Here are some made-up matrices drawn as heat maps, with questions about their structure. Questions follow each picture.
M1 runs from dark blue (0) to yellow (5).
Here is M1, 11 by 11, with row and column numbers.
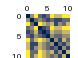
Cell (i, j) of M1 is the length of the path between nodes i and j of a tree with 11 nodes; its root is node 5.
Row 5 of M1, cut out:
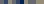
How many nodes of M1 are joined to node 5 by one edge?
2
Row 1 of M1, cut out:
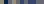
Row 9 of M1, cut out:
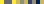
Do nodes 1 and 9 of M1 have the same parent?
no
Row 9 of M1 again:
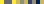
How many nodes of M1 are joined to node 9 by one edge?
1
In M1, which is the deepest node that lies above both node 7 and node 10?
1
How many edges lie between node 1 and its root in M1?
1
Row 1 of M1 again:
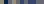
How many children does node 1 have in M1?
2
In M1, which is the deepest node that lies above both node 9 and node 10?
1
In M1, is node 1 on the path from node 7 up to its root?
yes
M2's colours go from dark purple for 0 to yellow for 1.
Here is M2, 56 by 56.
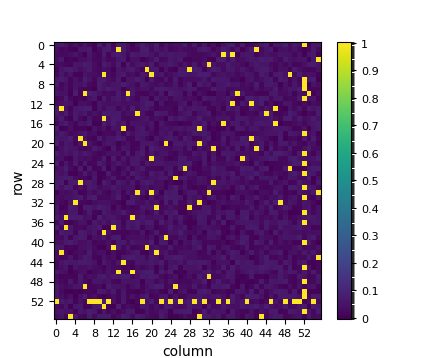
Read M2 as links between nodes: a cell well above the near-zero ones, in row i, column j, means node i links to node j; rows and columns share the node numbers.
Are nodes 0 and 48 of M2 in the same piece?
yes
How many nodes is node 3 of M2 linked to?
1
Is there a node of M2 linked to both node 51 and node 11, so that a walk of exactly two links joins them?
yes
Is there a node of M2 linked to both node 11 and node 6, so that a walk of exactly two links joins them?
no
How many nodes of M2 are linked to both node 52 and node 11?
0
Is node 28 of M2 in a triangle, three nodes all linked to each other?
no
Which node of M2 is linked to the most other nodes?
node 52
